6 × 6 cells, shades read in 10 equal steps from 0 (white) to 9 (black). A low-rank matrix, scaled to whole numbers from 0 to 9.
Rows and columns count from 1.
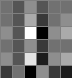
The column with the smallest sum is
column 3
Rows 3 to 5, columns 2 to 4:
6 0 9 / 6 4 7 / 6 1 8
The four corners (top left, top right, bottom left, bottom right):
5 5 7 8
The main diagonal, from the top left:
5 6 0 7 4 8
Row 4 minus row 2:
0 0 1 0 0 1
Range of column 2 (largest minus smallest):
1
